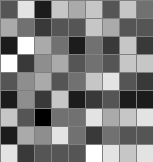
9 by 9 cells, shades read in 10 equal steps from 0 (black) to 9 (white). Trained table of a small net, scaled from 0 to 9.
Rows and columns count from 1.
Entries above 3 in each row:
6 4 5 6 5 2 7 5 5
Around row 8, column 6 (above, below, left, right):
8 9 4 4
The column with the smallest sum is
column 5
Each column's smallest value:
1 2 0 3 1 2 2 1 1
